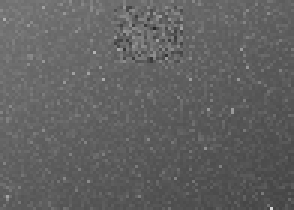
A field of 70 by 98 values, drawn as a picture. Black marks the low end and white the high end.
There is an overall slope up to the top left. An odd patch, rougher than its surroundings, sits in the top middle. There are no regular stripes. No row or column stands out. Values change most from cell to cell in the top middle.
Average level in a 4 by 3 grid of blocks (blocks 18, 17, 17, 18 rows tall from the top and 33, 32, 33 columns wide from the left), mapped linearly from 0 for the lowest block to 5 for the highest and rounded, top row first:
543 | 432 | 321 | 210
